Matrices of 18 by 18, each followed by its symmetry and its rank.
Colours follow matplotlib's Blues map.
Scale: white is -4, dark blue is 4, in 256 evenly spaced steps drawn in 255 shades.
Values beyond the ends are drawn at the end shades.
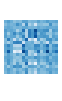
antisymmetric, rank two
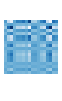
neither, rank one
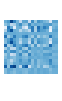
antisymmetric, rank two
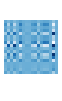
neither, rank one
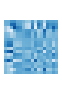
antisymmetric, rank two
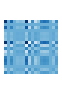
symmetric, rank one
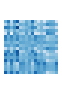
antisymmetric, rank two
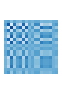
symmetric, rank one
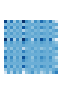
symmetric, rank one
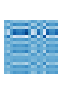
neither, rank one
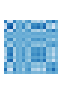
symmetric, rank one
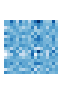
antisymmetric, rank two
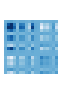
symmetric, rank one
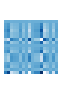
neither, rank one
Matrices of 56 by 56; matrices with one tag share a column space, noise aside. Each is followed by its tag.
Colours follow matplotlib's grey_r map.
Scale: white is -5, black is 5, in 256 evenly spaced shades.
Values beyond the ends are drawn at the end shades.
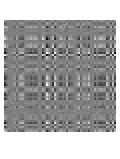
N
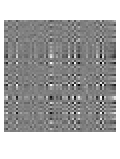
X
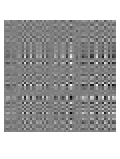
X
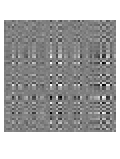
X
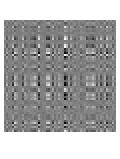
N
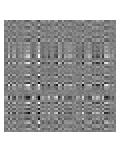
X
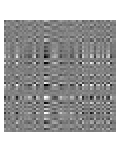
X
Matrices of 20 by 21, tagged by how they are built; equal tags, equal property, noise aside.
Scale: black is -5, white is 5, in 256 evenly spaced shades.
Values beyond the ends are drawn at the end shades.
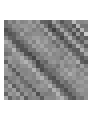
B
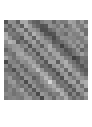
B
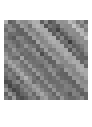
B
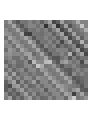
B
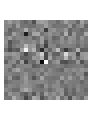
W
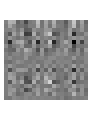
W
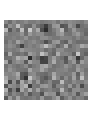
W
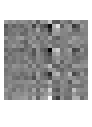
W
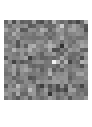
W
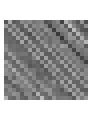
B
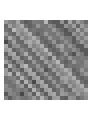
B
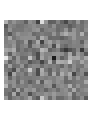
W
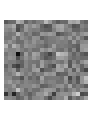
W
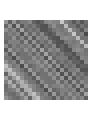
B
